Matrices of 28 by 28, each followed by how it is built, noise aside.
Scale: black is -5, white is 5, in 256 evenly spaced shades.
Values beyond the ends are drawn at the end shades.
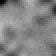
smooth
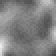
smooth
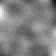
smooth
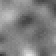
smooth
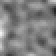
smooth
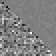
lower triangular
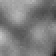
smooth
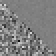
lower triangular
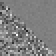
lower triangular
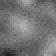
smooth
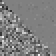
lower triangular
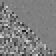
lower triangular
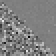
lower triangular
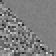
lower triangular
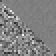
lower triangular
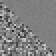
lower triangular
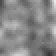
smooth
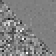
lower triangular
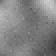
smooth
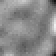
smooth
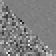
lower triangular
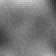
smooth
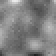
smooth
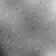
smooth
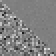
lower triangular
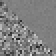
lower triangular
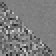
lower triangular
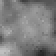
smooth
